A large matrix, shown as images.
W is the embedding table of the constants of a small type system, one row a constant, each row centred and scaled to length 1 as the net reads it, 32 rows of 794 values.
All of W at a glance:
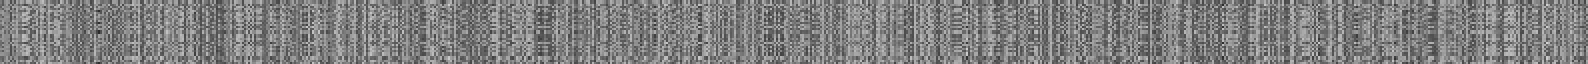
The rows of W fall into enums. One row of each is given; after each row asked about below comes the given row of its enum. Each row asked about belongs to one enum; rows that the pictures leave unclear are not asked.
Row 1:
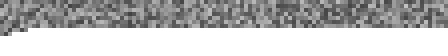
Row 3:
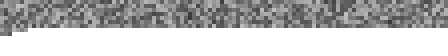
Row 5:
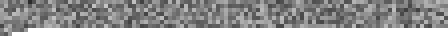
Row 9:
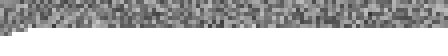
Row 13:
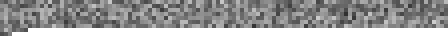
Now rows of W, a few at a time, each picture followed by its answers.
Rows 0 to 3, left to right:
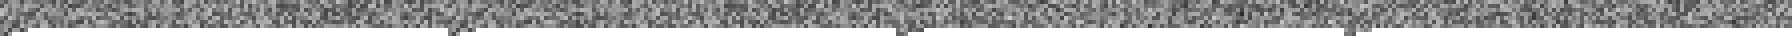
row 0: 1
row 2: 13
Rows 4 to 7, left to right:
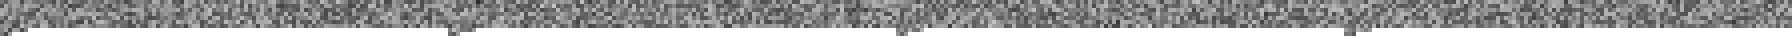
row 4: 1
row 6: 9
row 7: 3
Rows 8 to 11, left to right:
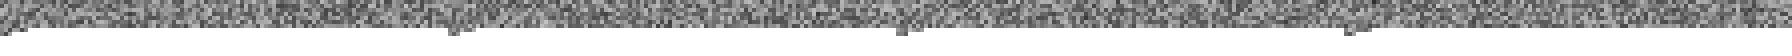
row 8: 1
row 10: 3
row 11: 5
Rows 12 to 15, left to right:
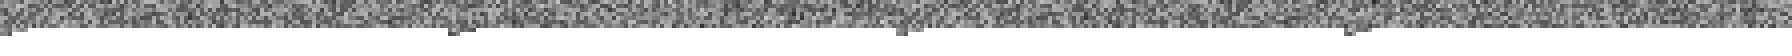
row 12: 3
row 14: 3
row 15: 5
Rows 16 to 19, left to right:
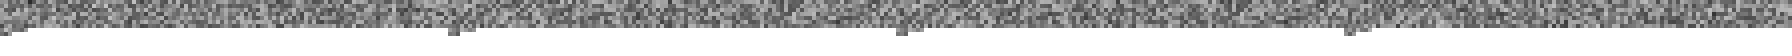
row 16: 5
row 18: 3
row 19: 9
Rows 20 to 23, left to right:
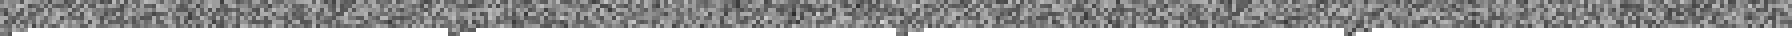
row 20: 3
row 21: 13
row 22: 3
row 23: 1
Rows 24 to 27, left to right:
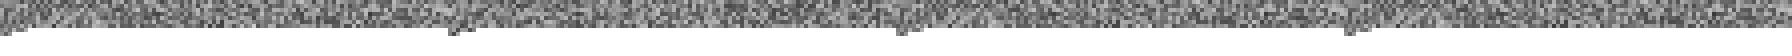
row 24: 9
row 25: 1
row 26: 9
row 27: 9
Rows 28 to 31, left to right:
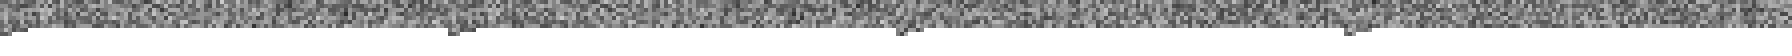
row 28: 13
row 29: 13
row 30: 1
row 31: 5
